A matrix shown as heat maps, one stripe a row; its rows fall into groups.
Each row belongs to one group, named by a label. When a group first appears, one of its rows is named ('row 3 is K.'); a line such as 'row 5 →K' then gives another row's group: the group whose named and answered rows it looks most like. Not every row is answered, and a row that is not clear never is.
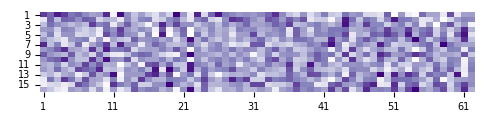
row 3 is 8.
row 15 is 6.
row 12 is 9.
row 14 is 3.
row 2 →3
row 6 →6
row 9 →6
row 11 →9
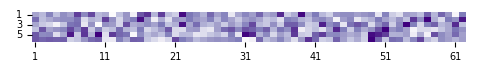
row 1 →9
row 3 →6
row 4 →3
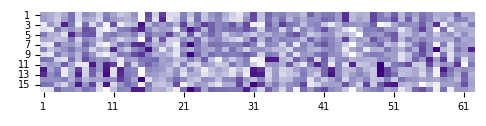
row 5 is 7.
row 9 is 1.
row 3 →3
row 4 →1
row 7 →1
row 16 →1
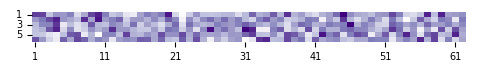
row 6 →7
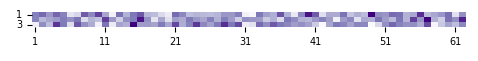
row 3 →3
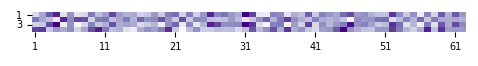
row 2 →7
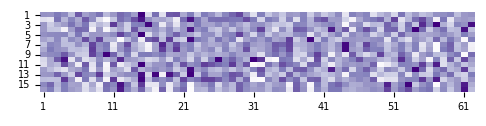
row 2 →1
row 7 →8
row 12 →6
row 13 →9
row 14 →3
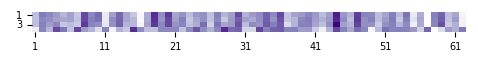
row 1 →8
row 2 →8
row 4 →3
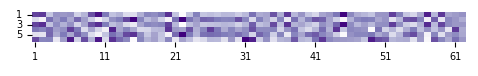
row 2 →1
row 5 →1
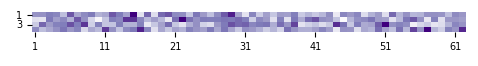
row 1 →9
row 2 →1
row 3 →3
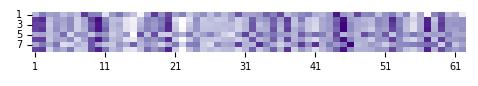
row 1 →8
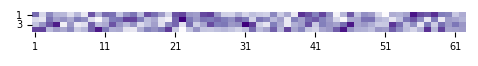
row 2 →1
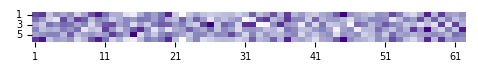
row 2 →7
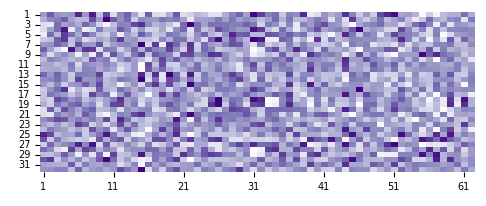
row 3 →1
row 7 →9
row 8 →7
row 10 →8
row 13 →9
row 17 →8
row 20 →3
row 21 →1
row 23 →6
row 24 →8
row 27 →3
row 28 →7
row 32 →9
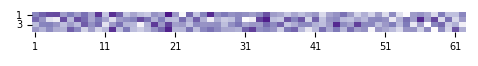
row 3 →8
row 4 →6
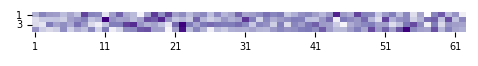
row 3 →1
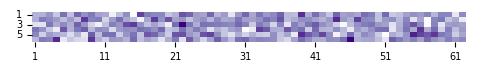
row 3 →1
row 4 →7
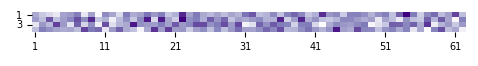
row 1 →6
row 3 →3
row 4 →8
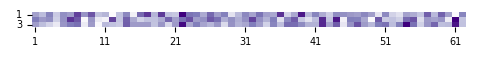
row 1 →9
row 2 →6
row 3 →6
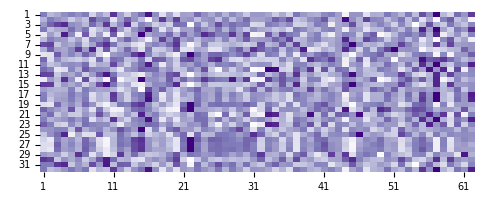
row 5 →3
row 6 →8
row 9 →1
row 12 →7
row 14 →3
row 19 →1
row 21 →7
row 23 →7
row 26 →1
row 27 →1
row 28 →1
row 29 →6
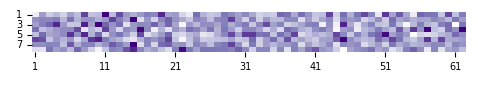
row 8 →1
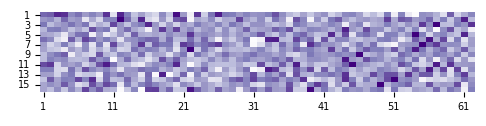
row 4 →8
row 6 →7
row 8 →6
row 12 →7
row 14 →3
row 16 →9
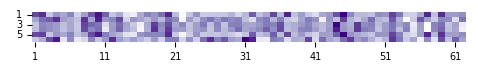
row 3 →8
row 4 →8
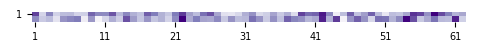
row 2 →6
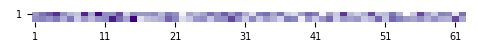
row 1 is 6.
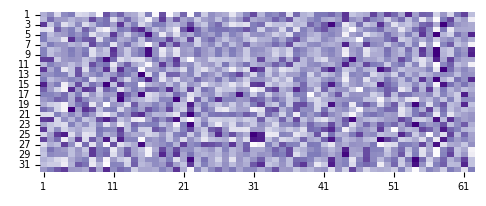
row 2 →8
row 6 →7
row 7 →8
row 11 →8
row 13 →9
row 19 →6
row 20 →7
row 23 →6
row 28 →8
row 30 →6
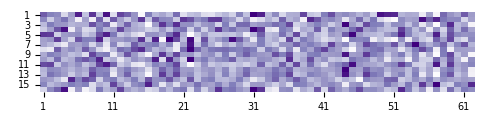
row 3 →8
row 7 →6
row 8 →1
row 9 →8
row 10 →9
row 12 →8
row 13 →8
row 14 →7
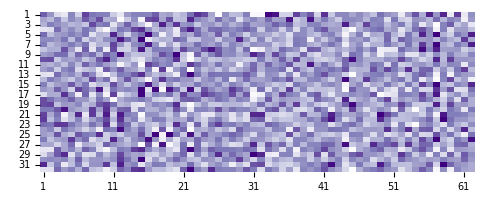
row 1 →7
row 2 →9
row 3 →8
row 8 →3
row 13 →1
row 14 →8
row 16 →9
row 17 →3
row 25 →9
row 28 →1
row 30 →9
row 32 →1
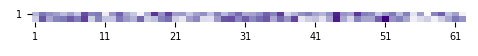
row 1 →8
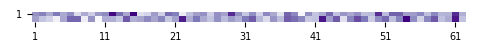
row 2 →6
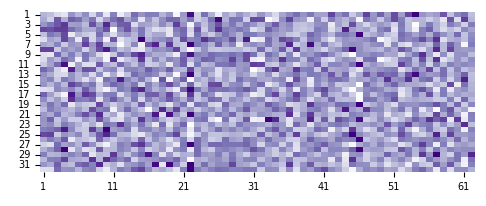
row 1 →6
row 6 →3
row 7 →9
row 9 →1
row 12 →7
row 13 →6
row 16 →1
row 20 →8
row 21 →9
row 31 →9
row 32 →1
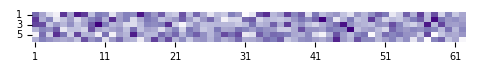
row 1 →7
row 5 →3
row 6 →8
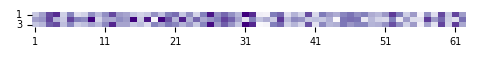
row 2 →9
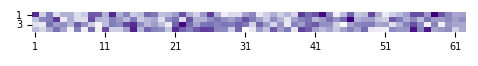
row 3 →1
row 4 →3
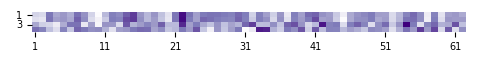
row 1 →1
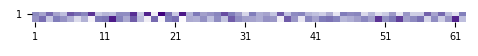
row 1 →9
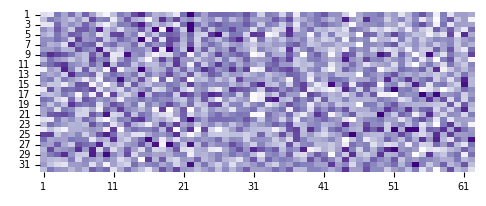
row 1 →1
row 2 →8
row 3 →1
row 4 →9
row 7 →7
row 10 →8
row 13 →7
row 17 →3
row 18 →7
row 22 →1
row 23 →8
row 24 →6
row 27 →9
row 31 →6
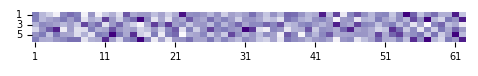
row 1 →6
